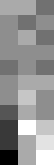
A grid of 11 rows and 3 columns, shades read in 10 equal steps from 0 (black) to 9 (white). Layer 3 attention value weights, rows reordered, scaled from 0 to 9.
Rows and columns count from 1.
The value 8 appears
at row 10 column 3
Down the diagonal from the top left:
6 4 4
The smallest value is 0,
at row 11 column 1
